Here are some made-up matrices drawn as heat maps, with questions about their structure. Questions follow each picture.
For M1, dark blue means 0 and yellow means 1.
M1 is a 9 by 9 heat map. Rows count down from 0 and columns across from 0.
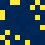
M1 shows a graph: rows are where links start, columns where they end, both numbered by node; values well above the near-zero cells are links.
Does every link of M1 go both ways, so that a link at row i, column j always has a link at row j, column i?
yes
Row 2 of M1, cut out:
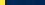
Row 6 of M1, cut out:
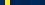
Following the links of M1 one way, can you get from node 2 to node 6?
no
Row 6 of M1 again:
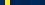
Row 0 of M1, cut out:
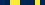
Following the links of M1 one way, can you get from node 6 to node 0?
no
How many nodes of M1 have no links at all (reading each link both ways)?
1
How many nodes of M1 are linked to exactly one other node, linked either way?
3
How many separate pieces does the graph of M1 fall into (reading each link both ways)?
3
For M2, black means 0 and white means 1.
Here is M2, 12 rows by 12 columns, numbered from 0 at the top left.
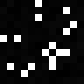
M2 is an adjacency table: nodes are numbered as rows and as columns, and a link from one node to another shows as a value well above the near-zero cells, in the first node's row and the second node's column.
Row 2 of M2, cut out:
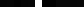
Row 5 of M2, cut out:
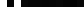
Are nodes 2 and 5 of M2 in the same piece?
yes
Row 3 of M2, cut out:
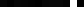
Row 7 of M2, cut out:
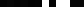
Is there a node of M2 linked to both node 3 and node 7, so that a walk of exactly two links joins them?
no
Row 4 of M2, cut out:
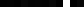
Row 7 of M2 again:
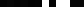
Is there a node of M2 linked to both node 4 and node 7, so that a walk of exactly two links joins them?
yes
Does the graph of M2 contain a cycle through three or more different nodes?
no
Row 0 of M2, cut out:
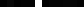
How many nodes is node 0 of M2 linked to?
1
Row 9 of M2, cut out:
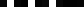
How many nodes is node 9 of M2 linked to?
3
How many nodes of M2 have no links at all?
1
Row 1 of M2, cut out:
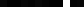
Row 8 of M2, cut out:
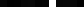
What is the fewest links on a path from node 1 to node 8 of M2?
3
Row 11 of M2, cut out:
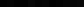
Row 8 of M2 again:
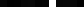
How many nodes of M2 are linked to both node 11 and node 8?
0
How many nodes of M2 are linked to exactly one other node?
8
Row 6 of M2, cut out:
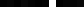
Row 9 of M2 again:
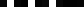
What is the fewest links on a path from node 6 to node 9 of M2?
2
